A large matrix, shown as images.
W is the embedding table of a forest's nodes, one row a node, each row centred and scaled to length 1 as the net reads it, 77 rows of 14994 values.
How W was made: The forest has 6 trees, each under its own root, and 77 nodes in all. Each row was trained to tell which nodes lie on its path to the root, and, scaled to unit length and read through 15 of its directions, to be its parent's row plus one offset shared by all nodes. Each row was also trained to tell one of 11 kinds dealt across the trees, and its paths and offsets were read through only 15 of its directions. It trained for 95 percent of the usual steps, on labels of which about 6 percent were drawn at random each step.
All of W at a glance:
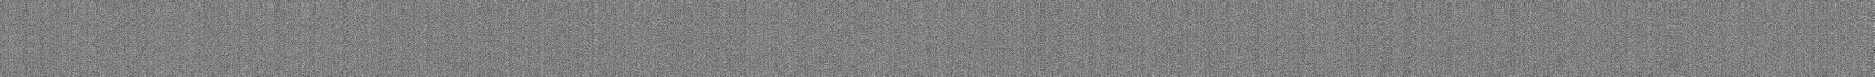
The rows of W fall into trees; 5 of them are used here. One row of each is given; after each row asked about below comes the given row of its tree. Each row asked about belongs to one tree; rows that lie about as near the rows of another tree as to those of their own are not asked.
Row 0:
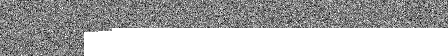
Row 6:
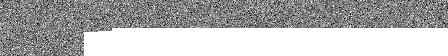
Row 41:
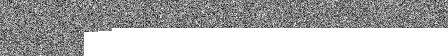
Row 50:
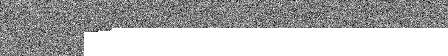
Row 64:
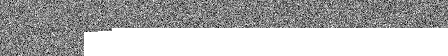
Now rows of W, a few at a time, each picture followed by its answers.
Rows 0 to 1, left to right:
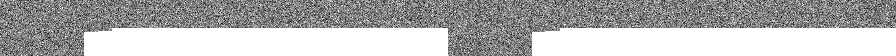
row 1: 0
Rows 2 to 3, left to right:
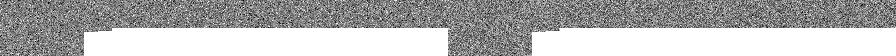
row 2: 6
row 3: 6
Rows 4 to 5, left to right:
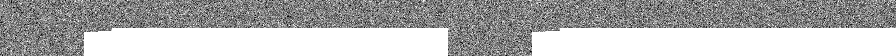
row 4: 41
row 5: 6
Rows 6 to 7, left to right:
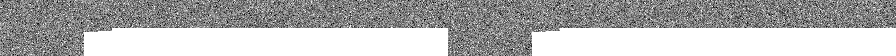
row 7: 41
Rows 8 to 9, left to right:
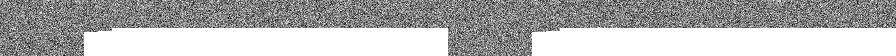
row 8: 0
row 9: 41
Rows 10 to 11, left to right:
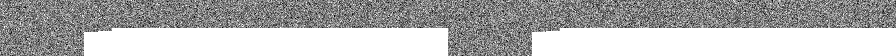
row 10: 41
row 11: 41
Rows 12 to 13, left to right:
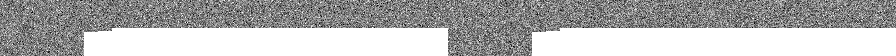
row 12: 64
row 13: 41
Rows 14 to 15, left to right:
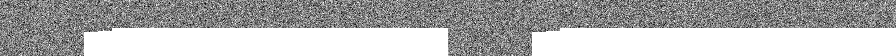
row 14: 64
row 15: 50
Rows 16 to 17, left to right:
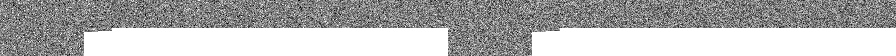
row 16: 41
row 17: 6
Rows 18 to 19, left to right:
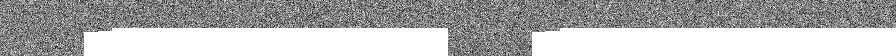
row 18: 50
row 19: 0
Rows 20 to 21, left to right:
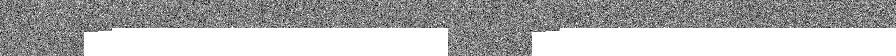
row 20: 64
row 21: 50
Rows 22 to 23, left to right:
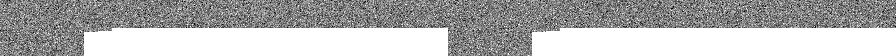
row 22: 6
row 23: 6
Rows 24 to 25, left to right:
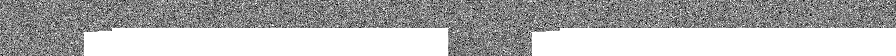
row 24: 64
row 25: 0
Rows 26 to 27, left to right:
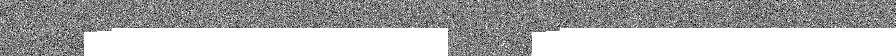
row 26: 0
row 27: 50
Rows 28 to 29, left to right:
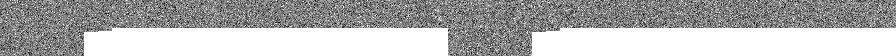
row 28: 0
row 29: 50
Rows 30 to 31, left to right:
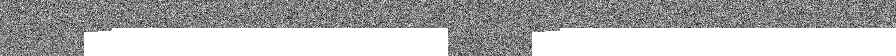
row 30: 41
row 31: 0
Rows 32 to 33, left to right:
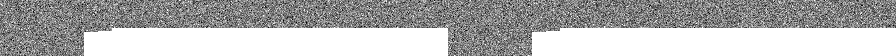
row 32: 41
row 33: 6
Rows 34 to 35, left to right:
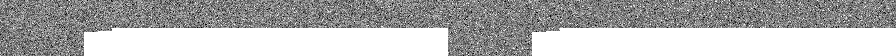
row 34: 0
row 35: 41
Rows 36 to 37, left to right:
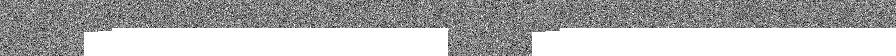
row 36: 6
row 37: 50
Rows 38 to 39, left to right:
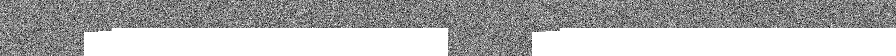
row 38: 6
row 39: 64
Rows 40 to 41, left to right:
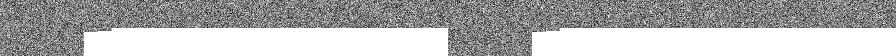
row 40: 41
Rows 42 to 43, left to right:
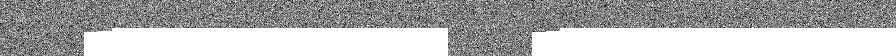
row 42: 0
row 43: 50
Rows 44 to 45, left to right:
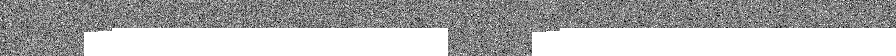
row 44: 64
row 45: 6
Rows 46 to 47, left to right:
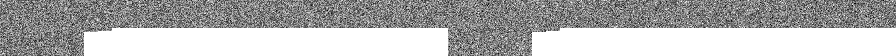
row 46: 0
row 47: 6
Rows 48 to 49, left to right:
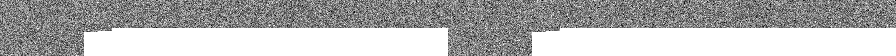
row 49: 50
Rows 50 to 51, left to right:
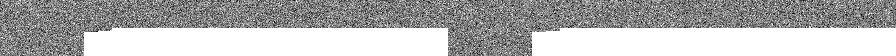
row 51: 0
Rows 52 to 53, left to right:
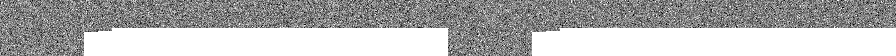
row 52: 41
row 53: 64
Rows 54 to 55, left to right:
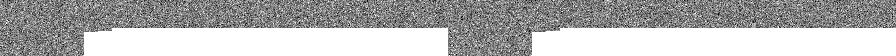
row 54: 6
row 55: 50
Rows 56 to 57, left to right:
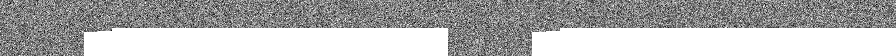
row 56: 64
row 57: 41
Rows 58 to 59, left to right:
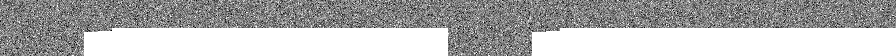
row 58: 64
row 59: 41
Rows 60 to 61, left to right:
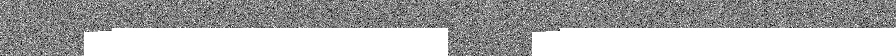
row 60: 6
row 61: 64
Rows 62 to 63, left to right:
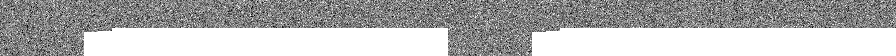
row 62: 64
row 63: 50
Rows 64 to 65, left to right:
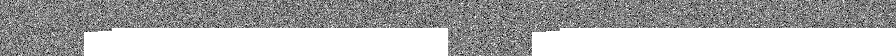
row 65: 6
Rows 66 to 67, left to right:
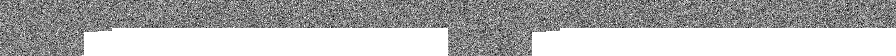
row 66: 6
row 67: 6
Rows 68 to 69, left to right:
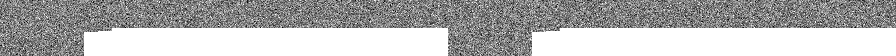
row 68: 0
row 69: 41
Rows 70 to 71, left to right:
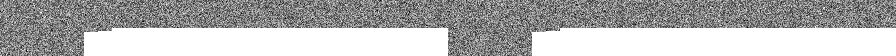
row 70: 41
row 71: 64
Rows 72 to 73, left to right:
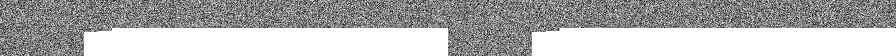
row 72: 0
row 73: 41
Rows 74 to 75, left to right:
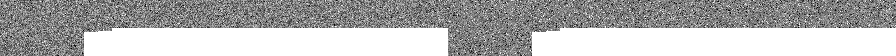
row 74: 0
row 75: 0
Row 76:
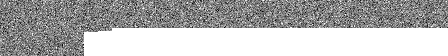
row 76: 0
